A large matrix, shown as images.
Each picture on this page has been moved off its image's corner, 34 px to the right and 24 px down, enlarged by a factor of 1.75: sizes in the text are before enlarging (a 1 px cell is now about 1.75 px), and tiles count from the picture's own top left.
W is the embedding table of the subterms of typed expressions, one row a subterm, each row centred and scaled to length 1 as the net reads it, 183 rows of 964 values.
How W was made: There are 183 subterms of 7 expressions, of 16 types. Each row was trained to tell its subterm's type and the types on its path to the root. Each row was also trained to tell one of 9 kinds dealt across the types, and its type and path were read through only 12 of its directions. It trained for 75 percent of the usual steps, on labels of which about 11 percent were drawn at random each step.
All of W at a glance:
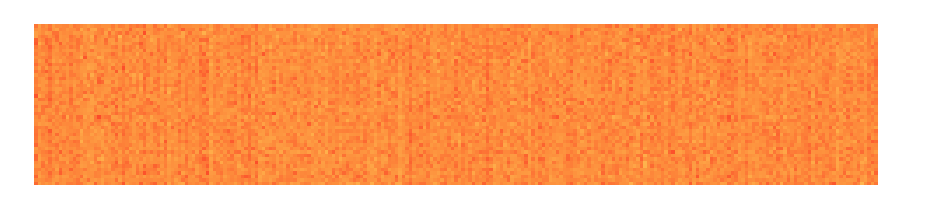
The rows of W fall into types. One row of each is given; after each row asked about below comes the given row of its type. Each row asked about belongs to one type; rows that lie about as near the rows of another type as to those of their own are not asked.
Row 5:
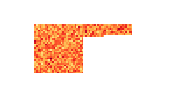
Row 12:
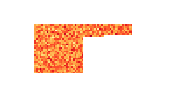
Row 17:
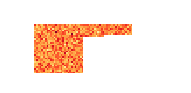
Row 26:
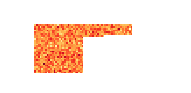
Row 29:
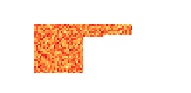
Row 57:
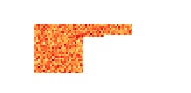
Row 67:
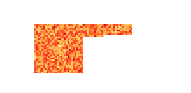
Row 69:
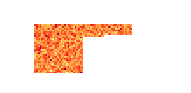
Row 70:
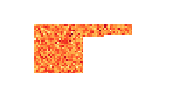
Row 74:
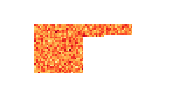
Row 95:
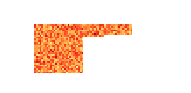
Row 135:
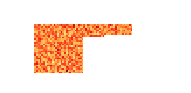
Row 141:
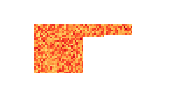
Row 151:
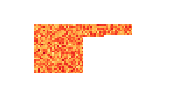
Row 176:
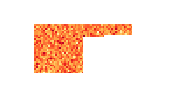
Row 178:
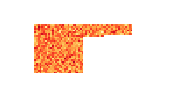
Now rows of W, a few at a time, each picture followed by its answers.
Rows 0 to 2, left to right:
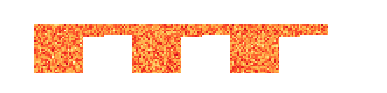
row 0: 57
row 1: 151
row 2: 29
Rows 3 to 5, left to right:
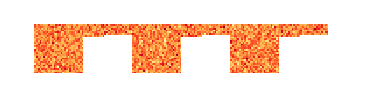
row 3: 69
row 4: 67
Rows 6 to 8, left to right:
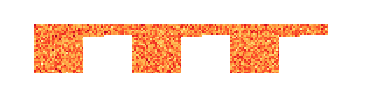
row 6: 69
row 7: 29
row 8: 74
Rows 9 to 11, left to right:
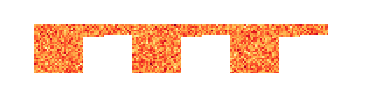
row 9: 70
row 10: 57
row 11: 69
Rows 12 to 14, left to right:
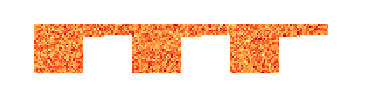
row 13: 26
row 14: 141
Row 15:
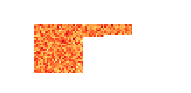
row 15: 26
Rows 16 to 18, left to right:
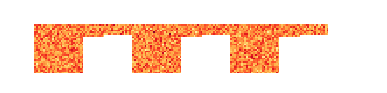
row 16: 29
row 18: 135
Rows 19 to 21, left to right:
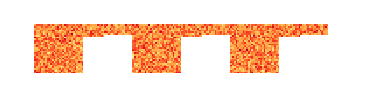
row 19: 26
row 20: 12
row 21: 95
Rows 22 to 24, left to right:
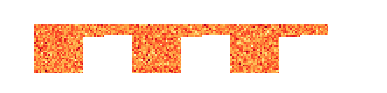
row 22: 69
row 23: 70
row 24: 135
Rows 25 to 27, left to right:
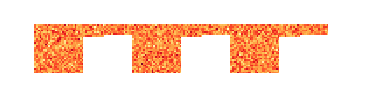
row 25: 69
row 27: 135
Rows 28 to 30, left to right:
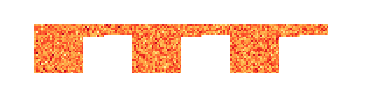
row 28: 70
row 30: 29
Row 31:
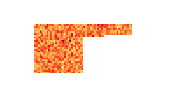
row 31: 74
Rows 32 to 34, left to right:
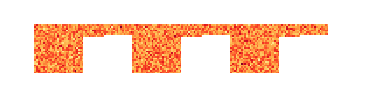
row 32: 5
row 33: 151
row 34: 178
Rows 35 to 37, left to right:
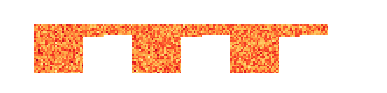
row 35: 26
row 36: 70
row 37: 151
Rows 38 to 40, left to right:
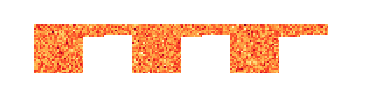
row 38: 141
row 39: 70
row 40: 17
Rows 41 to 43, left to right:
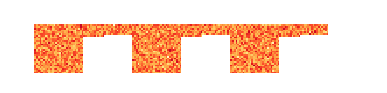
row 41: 178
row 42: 29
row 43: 176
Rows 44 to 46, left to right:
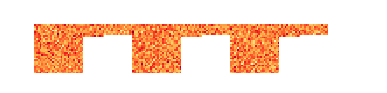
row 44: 176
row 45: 69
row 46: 57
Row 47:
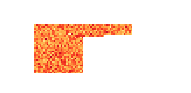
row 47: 151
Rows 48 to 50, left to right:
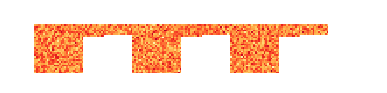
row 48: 57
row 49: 74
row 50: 5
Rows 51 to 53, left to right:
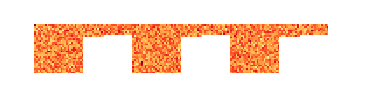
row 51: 69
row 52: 17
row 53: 178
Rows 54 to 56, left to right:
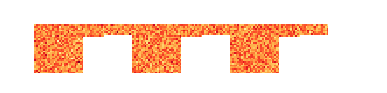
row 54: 29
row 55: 178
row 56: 12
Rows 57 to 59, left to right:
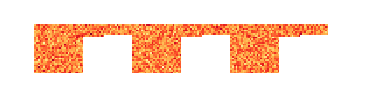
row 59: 17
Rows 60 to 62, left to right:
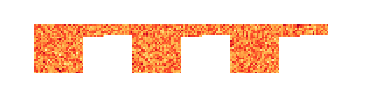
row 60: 178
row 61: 29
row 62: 74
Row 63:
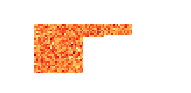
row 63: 57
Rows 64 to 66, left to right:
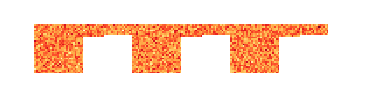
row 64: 57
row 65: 135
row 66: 74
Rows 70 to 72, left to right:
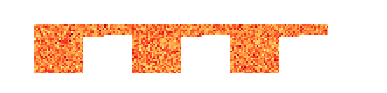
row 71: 178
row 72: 29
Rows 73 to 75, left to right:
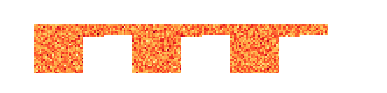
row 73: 57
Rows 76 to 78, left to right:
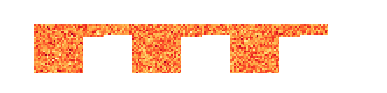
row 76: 178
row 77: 141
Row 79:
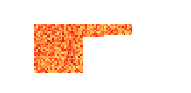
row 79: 178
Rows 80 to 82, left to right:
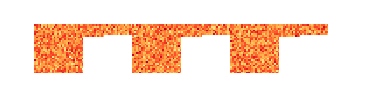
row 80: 5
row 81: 135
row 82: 74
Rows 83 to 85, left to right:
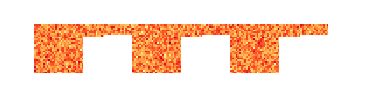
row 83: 26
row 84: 141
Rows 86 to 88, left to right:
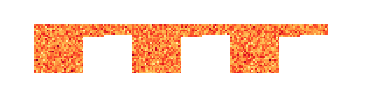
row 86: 95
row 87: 178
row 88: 57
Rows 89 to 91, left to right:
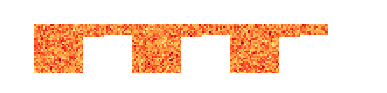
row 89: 12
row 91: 12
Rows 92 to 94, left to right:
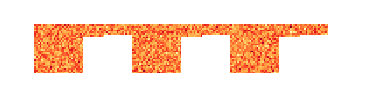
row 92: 29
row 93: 70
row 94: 17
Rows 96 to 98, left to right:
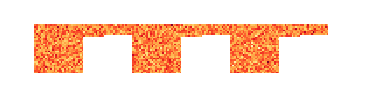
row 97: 26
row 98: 26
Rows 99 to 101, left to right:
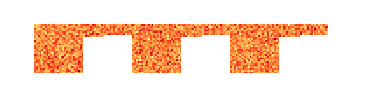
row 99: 67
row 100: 17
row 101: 17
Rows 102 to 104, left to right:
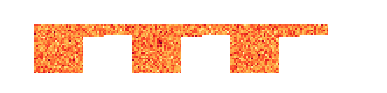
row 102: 151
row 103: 176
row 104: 178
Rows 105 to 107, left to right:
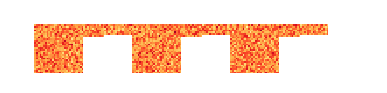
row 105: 12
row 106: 74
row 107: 5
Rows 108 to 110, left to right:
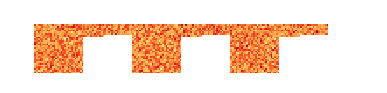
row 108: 151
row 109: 135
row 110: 69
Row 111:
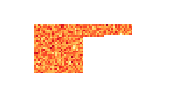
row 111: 178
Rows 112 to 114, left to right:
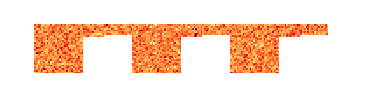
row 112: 70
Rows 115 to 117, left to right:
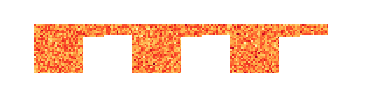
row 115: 74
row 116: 17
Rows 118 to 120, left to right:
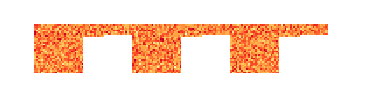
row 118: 69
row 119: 26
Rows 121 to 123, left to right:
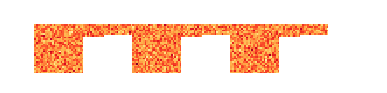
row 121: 57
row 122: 151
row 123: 141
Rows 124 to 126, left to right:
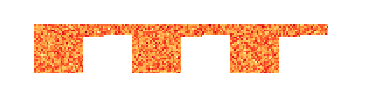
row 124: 17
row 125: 135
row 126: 141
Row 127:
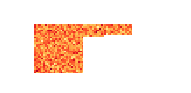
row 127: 26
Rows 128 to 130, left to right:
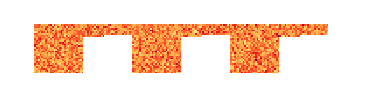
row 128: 74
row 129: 70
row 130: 151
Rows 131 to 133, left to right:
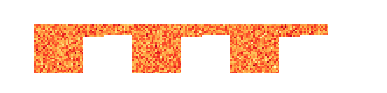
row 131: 67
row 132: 141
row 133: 176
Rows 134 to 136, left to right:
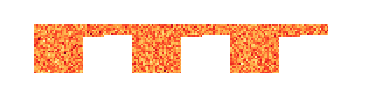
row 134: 74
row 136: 151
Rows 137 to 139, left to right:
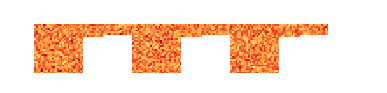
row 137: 29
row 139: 135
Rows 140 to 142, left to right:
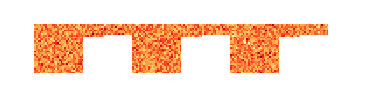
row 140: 29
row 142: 57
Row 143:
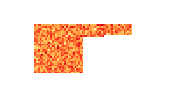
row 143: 151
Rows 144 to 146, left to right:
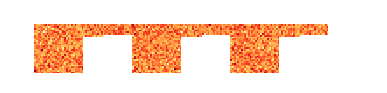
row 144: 69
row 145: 135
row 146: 178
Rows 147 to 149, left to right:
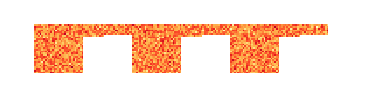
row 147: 12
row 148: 74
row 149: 151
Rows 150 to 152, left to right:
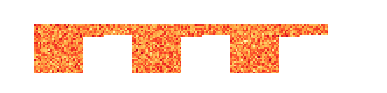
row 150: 176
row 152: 151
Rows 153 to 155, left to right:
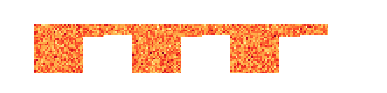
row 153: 151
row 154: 26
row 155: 141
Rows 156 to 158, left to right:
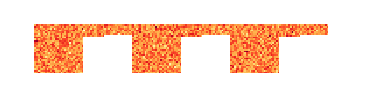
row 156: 141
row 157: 5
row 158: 176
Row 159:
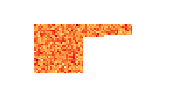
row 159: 26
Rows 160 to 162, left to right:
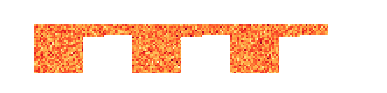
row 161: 176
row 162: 17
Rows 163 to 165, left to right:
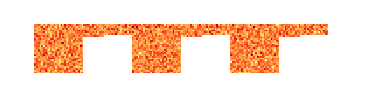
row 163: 67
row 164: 95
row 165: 57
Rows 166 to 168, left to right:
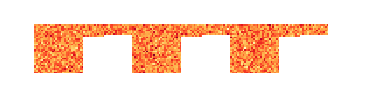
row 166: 69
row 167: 57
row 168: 17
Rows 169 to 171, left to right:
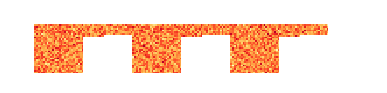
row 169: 141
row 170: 57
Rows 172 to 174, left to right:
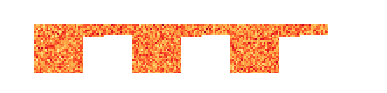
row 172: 5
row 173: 5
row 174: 74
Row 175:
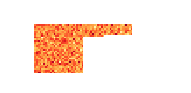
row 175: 26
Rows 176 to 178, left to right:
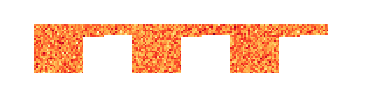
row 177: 74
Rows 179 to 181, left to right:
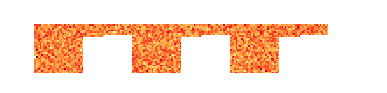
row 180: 26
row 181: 95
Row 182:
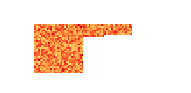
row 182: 178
